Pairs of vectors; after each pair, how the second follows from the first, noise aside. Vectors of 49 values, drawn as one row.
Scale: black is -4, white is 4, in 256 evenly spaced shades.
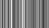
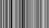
negated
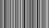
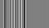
partly zeroed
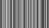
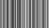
wrapped around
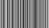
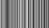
wrapped around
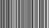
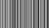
negated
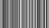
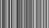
wrapped around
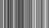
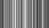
wrapped around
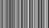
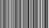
negated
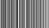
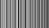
negated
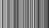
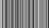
sign-scrambled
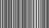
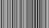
negated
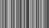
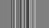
partly zeroed
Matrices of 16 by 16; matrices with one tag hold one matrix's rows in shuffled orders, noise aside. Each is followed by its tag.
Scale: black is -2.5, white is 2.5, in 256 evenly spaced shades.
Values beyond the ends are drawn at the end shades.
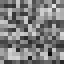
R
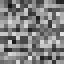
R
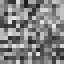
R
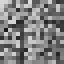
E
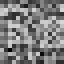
R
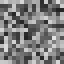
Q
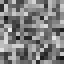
Q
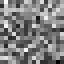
Q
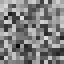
Q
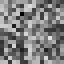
E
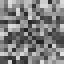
R
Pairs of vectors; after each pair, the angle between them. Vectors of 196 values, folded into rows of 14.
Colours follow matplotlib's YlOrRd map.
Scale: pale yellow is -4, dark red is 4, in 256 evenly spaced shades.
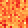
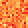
nearly opposite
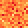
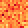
partly aligned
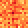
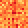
nearly parallel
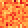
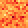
partly aligned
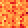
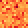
orthogonal
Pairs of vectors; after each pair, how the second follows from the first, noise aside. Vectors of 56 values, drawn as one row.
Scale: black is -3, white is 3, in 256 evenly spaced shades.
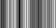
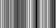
reversed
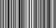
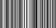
reversed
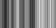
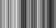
reversed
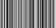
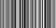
wrapped around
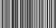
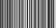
wrapped around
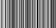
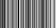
reversed
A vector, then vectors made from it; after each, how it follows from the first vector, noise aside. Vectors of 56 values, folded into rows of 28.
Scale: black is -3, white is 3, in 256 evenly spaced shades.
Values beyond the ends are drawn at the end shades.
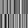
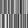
negated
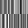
negated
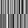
reversed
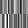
negated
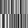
negated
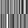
reversed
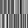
negated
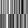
reversed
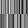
reversed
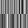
reversed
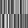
negated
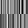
reversed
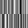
negated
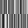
negated
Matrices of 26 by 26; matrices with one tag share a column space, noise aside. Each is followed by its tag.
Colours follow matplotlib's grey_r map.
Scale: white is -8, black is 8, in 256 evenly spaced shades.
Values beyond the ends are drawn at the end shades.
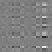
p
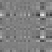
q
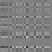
p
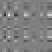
q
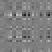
q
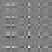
p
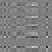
p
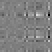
q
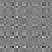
p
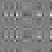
q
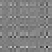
p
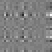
q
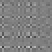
p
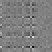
p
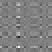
p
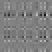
q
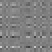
p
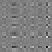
p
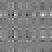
q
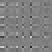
p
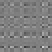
p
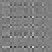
p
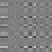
p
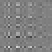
p
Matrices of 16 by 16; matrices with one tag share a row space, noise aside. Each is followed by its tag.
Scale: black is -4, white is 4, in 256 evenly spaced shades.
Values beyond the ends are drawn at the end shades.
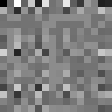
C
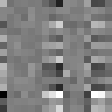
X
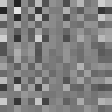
C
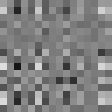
C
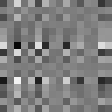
C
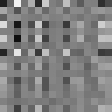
C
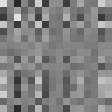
C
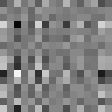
C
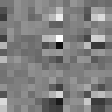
X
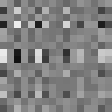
C
